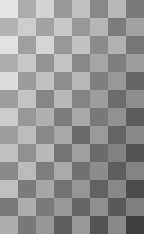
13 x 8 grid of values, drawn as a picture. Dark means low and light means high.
Slope: up to the top left. Average level on the scale: 60%. Grain: checkered. Ninth with the highest average: top left. Ninth with the lowest average: bottom right.
